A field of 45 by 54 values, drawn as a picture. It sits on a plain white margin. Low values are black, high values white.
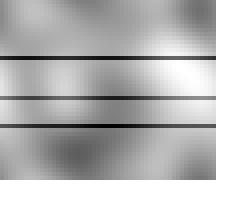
The ninth with the lowest average is the bottom middle. Rows 15, 25 and 32 differ from the rows beside them. The middle right is the ninth with the highest average.
